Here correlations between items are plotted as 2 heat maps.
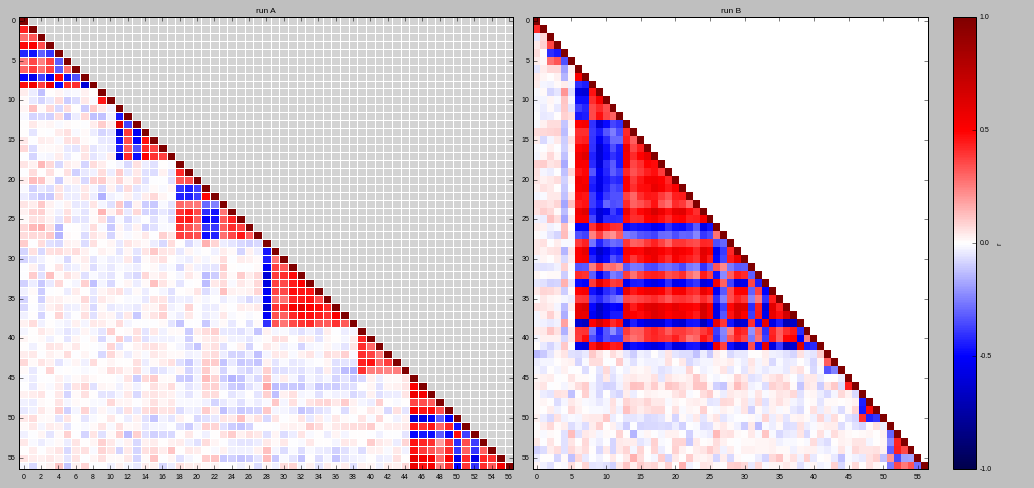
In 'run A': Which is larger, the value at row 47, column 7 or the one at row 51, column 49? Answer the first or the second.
the second
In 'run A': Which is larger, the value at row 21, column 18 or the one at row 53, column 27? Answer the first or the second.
the second
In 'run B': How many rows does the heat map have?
57
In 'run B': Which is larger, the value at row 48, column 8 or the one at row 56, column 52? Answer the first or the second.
the second
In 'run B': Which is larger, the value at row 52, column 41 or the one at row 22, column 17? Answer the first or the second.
the second
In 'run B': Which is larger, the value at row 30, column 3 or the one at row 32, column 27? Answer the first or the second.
the first
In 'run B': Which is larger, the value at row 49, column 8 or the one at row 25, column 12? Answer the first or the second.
the first
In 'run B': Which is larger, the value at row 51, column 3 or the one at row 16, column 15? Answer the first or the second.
the second
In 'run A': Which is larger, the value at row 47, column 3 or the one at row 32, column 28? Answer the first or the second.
the first
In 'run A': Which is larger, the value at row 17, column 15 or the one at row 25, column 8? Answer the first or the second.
the first
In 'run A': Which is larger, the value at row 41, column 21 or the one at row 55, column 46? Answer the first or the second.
the second
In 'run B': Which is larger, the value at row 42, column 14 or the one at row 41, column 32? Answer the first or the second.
the first
